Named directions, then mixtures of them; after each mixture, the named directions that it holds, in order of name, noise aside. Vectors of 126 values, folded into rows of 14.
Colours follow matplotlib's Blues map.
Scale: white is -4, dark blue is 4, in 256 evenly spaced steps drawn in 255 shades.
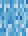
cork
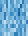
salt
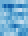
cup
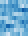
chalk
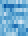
cup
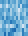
chalk, cork, salt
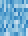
chalk, cork, salt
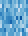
cork, salt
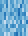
salt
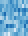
chalk, salt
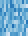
chalk, cork, salt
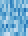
chalk, cork, salt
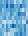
cup, salt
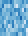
cork, salt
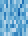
salt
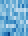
chalk, salt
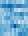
cup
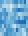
cork, cup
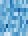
chalk, cork, salt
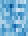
cork, cup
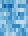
cork, cup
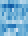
chalk, cup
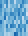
salt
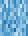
salt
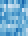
chalk, cup, salt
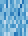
salt
